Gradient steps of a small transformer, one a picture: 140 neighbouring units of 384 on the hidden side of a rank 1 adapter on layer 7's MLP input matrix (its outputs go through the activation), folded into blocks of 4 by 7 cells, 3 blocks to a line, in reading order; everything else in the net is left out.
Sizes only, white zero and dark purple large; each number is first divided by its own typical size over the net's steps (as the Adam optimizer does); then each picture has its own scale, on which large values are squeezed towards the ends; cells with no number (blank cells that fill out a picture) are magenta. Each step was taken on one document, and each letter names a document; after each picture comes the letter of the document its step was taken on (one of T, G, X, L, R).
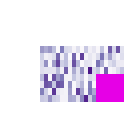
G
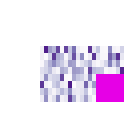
G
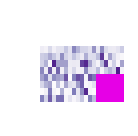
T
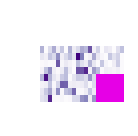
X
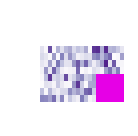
T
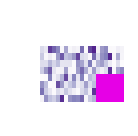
T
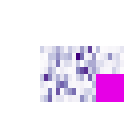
X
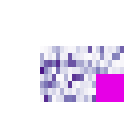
G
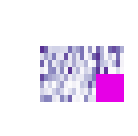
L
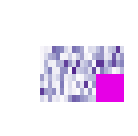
G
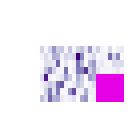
X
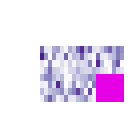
L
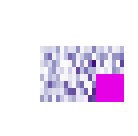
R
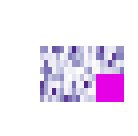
G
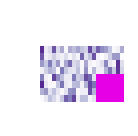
L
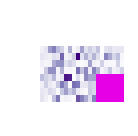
X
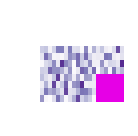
R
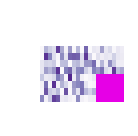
R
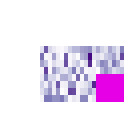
L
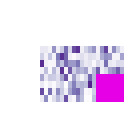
L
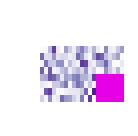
T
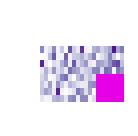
L
